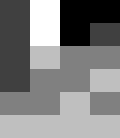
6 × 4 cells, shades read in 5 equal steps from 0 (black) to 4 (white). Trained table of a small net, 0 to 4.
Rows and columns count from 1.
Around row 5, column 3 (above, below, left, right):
2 3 2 2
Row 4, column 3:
2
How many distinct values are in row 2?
3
